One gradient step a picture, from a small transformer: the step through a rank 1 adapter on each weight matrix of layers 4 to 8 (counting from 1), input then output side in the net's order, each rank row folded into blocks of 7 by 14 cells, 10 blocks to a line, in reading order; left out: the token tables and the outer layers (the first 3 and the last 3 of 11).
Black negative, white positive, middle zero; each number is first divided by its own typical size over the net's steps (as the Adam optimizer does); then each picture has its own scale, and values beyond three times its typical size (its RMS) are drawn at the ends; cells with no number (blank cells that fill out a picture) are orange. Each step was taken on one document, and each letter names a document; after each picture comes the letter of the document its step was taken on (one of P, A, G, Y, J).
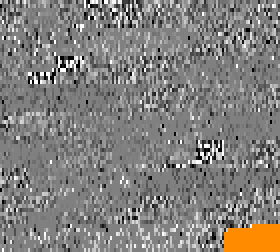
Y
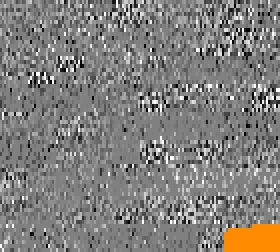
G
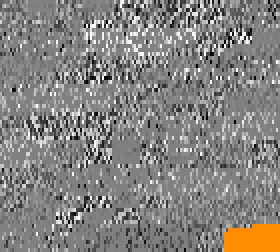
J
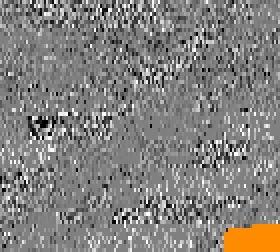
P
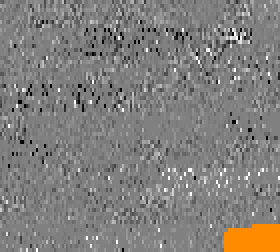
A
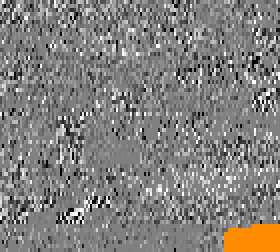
P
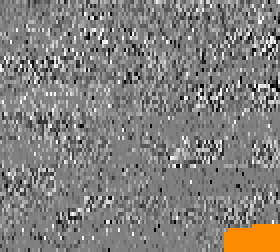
G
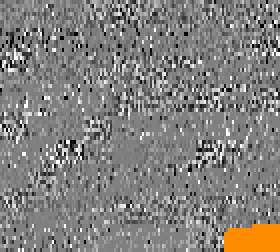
Y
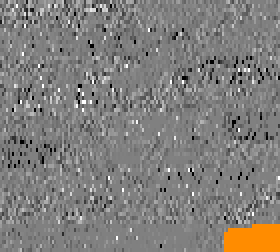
A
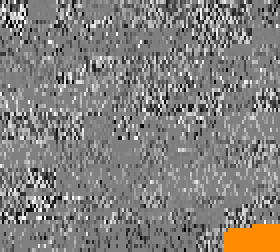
J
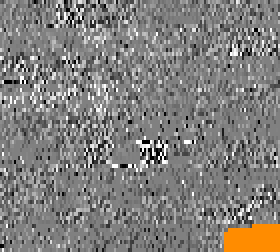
P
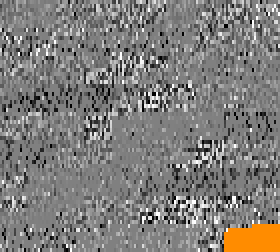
Y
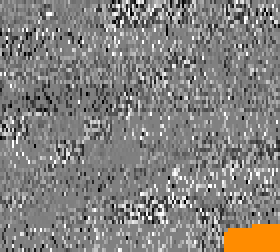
Y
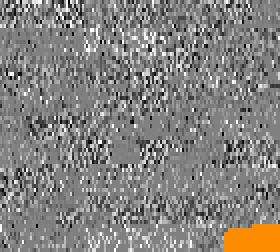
P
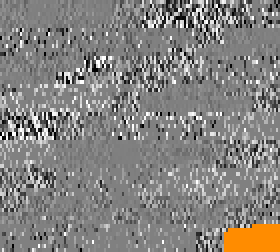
J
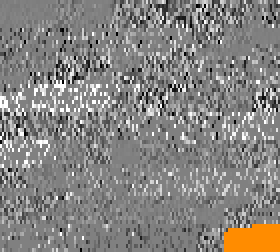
J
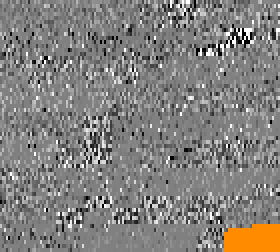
G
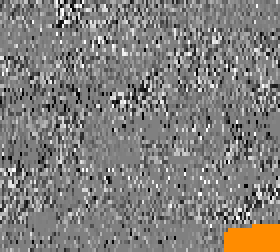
P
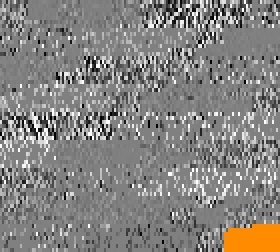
J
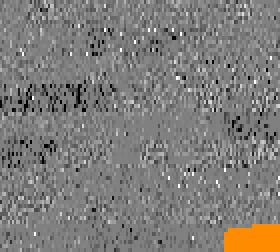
A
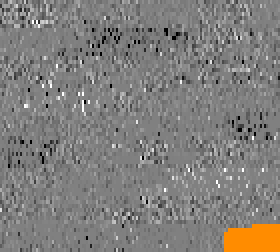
A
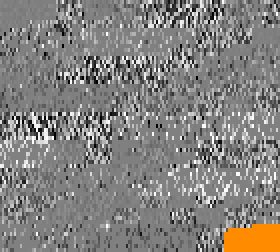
J
